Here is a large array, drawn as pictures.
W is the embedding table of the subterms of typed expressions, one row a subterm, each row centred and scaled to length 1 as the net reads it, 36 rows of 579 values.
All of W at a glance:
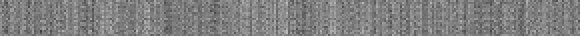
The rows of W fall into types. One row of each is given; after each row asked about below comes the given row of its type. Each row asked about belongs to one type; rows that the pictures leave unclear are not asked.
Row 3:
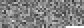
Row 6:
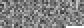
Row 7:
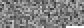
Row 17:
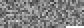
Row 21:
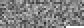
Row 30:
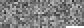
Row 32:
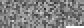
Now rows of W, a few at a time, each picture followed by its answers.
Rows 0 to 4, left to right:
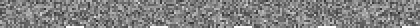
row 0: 21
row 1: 21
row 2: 3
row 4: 21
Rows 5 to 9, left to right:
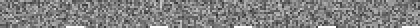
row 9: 30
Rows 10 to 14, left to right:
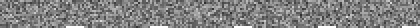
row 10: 30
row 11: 17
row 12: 21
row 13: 7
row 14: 21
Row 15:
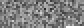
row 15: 32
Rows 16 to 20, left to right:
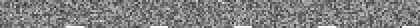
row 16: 32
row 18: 6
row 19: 30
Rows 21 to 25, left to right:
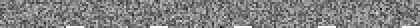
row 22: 7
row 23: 32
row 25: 32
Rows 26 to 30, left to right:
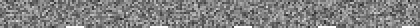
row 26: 17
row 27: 17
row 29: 32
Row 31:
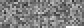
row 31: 30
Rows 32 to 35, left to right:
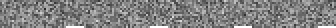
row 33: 3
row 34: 7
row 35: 30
